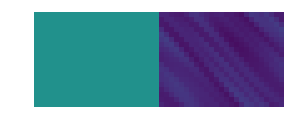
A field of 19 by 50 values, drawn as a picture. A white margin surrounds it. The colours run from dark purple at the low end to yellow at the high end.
The table splits into one row of 2 panels. Panel 1,1: middling, flat. Panel 1,2: very low, slanting down to the right, faint in contrast.
